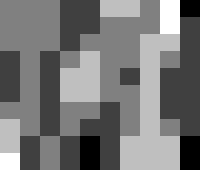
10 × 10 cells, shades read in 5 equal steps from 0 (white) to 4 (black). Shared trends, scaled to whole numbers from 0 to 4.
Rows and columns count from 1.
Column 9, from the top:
0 0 1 2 3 3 3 2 1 1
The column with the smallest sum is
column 8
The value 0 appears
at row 1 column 9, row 2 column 9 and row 10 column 1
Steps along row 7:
same up down same up down down up same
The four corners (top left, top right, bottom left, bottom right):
2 4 0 4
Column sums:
19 22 25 23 24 23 18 12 16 33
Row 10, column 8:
1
